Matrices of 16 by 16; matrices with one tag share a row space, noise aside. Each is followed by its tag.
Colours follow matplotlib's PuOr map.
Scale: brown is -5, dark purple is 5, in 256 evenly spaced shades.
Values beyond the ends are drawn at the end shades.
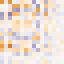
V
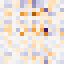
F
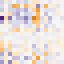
V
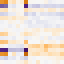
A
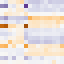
A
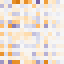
V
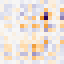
F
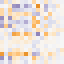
V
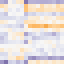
A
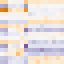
A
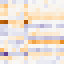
A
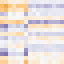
A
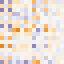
V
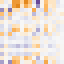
V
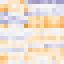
A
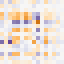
V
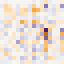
F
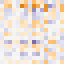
F
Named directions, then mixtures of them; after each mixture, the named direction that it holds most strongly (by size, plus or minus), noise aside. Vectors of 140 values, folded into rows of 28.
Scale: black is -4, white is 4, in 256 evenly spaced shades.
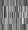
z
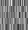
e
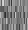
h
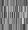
z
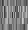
z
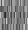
h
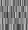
e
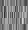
z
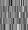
e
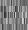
z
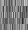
z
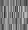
z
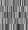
e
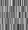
e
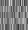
e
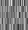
e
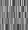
e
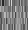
h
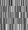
e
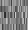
h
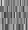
h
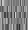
h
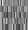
h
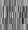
z
